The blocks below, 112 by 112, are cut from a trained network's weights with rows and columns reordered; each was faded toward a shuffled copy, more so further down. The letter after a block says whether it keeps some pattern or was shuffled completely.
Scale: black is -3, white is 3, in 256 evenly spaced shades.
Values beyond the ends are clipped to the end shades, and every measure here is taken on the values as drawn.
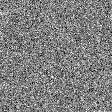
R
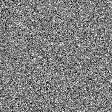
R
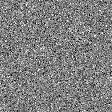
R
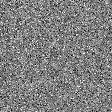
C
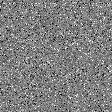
R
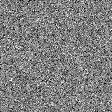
R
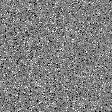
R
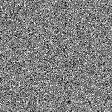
R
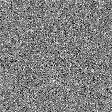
R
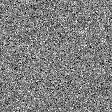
C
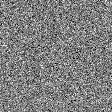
C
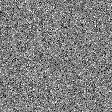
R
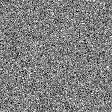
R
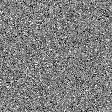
C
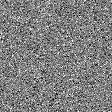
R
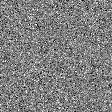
C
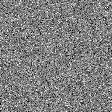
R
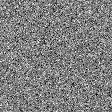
C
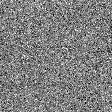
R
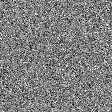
C
